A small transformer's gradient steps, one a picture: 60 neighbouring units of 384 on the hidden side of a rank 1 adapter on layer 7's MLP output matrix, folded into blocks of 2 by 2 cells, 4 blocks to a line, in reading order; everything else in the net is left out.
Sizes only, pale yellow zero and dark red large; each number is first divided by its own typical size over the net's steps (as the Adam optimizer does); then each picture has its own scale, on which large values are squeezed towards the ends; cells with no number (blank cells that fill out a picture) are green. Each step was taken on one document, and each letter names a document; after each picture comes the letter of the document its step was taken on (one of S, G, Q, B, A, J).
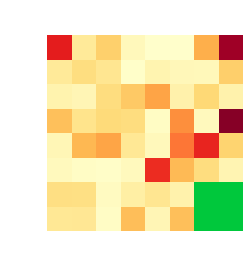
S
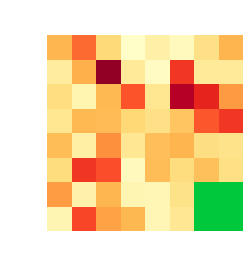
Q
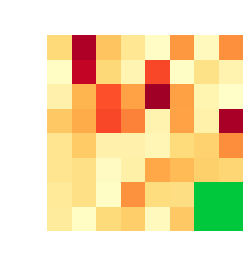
S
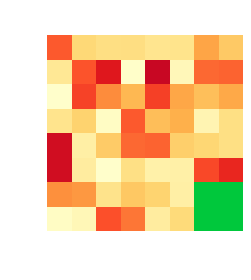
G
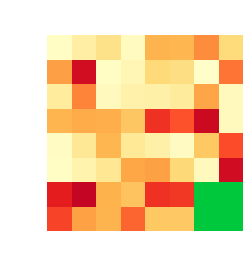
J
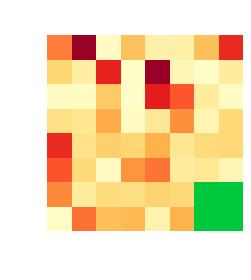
S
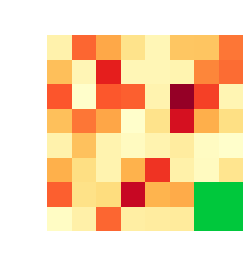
Q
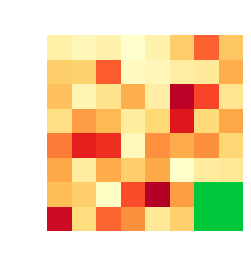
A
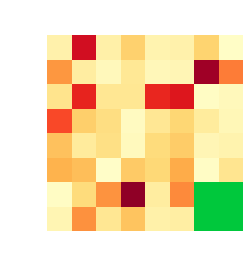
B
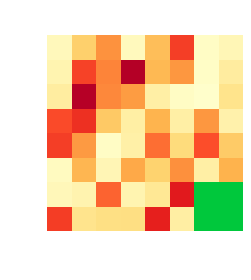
J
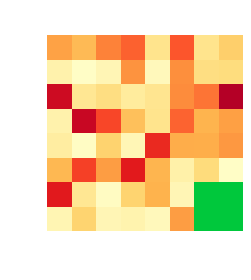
A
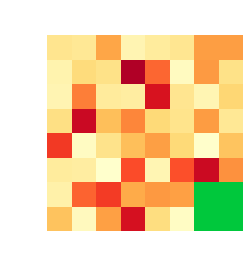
G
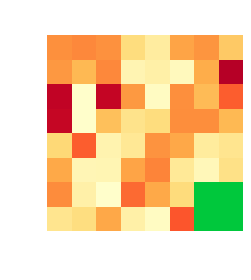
Q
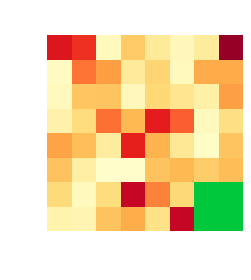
G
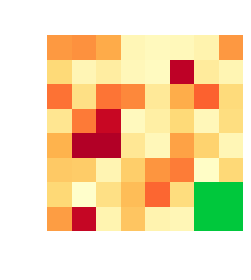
A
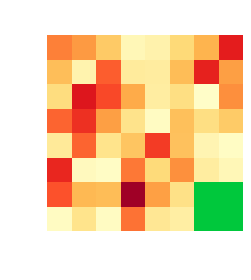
B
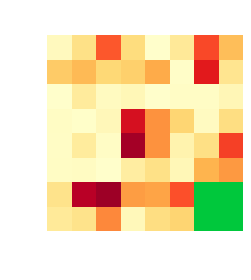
G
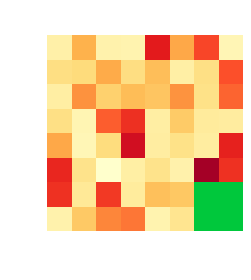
G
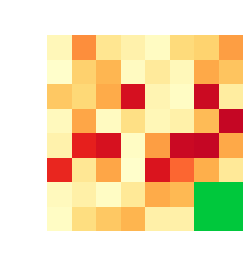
A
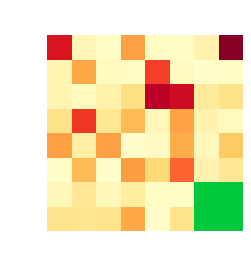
S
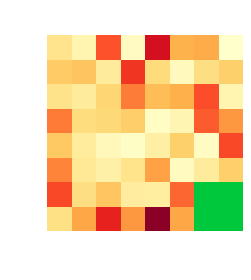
J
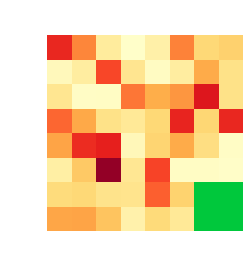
A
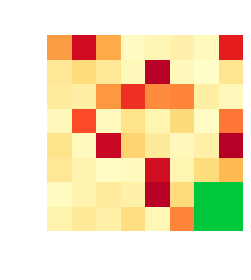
S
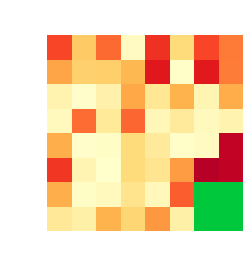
G
